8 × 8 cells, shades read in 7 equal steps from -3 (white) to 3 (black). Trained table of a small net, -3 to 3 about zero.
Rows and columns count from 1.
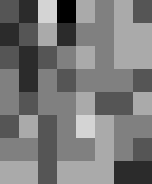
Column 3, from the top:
-2 -1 1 0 0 1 1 1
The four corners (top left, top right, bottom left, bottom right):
1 1 -1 2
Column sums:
4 6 1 5 -6 -2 0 2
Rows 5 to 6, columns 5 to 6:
-1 1 / -2 -1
